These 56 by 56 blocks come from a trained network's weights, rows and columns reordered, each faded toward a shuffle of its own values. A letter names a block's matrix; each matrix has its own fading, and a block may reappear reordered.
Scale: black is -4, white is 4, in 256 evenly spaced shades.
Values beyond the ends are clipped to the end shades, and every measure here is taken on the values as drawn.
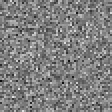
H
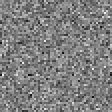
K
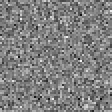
K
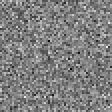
H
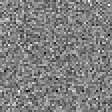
K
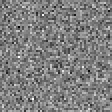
K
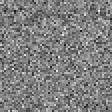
H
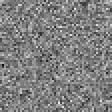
H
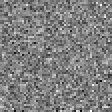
K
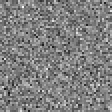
H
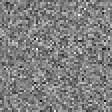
K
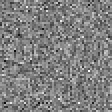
K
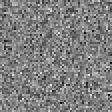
H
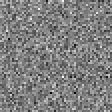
K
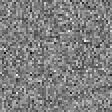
K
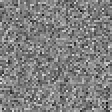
H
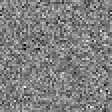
K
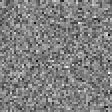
K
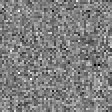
K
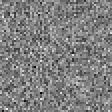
K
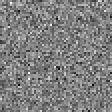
K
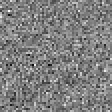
K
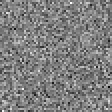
H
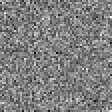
K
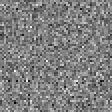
K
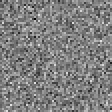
H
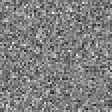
H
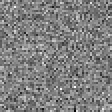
K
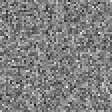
H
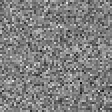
H
